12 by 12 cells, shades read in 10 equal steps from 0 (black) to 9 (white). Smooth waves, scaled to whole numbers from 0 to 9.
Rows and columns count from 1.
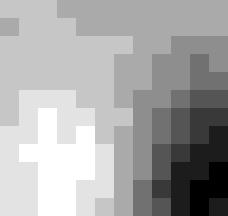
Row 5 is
7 7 7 7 7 7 6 6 5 5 4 4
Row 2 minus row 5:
-1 0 0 0 -1 -1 0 0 1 1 2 2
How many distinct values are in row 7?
7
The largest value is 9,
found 14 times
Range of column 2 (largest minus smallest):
2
